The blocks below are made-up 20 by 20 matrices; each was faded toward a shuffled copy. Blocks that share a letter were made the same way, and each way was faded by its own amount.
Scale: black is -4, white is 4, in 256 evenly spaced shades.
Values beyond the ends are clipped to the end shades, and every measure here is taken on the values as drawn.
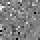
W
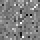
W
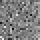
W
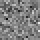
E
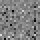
W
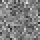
E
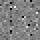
W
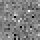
W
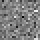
E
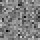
E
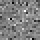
W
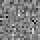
E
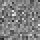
E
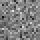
E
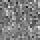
E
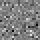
W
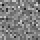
E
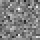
E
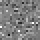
W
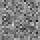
E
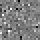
W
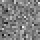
E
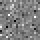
W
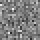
E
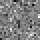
W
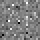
W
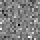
W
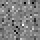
W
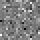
W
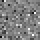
W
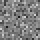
E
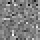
W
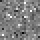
W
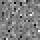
W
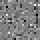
W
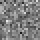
E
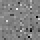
W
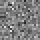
E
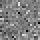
W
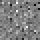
W
